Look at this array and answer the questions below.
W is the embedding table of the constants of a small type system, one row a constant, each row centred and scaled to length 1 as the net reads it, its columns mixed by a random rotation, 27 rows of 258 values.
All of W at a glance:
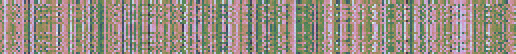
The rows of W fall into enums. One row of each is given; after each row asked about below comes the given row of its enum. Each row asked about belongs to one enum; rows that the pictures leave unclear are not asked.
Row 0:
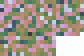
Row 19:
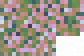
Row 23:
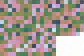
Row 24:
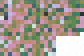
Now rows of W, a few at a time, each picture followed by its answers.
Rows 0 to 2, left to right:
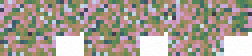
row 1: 0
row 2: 24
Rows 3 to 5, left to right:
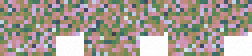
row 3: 23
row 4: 0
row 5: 23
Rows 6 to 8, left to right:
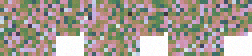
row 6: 19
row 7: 24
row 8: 23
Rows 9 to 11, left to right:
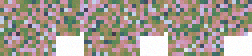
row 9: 19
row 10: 0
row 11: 23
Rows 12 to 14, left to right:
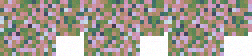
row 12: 19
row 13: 19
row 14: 19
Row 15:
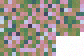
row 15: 19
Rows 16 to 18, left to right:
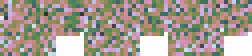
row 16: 24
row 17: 19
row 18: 23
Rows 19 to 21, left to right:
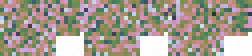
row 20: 0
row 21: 24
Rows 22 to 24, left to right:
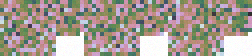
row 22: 19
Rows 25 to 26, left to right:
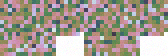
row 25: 23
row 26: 0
